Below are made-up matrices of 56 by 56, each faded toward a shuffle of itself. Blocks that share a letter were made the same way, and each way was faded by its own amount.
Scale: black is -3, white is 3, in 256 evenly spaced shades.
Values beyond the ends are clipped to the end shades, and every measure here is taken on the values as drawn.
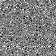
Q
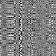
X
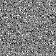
Q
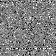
Q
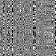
X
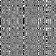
X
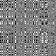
X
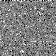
Q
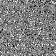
Q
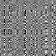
X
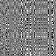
X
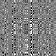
X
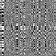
X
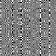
X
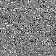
Q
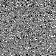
Q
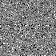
Q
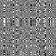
X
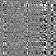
X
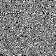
Q
